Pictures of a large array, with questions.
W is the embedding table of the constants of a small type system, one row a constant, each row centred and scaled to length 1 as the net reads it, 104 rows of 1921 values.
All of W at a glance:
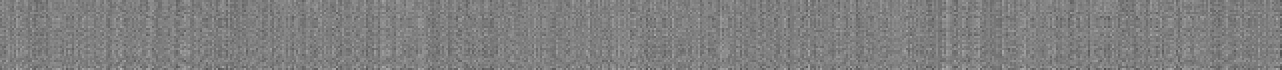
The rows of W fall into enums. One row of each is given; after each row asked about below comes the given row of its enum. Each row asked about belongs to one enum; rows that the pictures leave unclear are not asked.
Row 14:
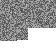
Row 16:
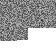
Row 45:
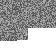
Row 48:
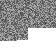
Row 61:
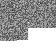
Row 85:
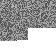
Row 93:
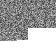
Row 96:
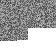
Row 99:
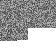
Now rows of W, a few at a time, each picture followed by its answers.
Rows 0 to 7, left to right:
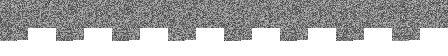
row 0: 85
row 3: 48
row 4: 96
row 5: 45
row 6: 99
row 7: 61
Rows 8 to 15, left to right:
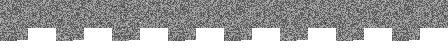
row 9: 48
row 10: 61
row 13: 48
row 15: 45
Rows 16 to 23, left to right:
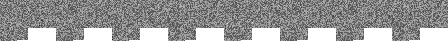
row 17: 45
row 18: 14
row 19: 85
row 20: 61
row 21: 45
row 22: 45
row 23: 85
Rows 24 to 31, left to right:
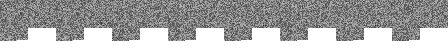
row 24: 48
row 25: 48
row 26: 99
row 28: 16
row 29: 85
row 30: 16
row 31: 45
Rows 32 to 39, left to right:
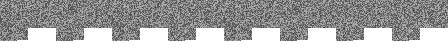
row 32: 85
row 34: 85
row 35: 14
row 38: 16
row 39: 14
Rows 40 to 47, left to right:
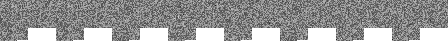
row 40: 85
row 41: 85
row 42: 45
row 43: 61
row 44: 48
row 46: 14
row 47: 14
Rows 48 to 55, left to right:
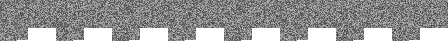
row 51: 48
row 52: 45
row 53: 48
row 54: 99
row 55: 16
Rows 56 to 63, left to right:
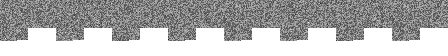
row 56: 14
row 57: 93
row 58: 45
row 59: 14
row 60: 85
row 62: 96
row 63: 85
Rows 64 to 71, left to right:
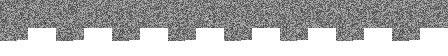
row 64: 48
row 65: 45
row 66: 99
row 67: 96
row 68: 16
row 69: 14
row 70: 14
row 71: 99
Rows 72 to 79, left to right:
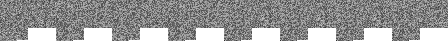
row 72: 93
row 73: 85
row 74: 48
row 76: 96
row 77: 96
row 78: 96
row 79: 99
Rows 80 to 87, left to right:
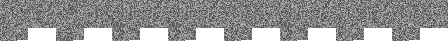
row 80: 14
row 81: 45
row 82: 85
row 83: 85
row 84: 16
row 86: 14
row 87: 16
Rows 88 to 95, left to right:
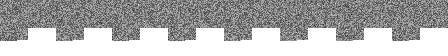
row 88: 45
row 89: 48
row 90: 14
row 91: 14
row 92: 48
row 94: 61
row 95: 16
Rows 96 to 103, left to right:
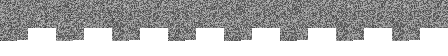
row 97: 61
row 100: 45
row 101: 45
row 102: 85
